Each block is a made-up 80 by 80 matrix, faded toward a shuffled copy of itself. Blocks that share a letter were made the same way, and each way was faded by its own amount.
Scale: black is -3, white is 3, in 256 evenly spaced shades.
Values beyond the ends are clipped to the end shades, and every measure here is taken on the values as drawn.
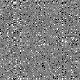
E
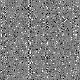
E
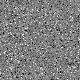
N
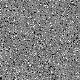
N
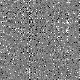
E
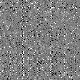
E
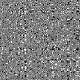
E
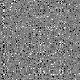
E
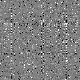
E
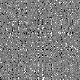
E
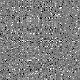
E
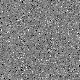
N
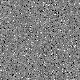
N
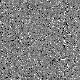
N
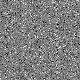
N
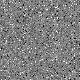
N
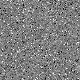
N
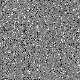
N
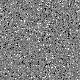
N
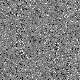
N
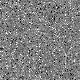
N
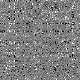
E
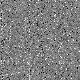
N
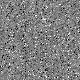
N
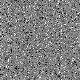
N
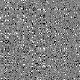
E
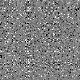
E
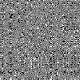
E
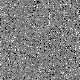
N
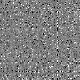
E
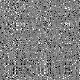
E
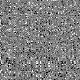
E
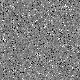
N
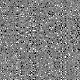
E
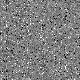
N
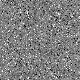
N
